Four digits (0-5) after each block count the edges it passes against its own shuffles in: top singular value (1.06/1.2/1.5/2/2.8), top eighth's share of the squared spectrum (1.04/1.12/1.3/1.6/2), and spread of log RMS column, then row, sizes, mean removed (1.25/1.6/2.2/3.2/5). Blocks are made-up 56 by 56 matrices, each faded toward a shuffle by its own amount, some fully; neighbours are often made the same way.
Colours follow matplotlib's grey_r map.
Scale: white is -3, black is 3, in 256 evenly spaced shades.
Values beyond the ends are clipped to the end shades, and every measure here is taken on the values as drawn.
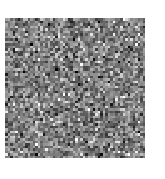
0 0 0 0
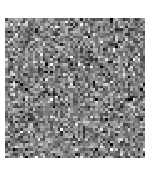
0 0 0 0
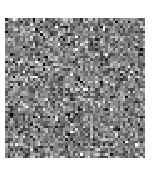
0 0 0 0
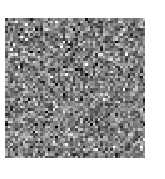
0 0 0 0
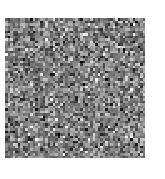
0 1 0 0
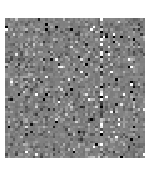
3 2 1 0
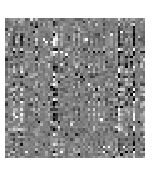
4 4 3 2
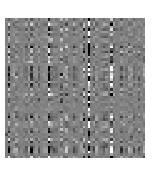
4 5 4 2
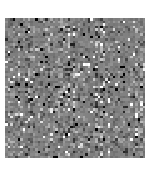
3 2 1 0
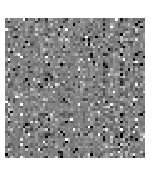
2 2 1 0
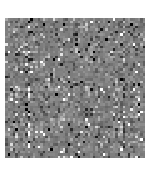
3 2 1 0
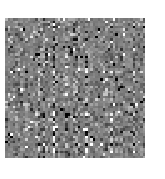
4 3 2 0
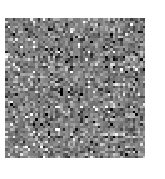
3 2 1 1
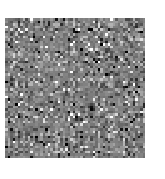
3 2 0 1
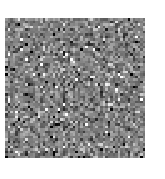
3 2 0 0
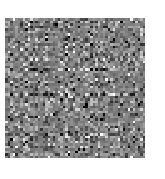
4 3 1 2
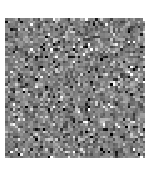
1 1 0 0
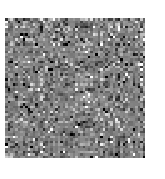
3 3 1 1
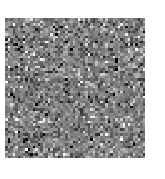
1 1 0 0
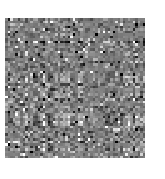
4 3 2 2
